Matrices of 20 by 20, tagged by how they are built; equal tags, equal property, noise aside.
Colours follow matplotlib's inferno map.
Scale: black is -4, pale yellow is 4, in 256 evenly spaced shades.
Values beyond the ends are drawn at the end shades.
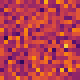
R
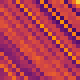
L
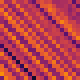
L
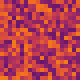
R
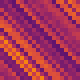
L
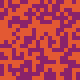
R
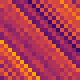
L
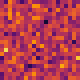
R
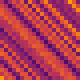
L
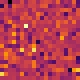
R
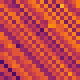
L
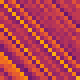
L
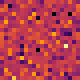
R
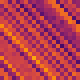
L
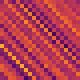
L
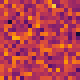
R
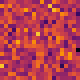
R
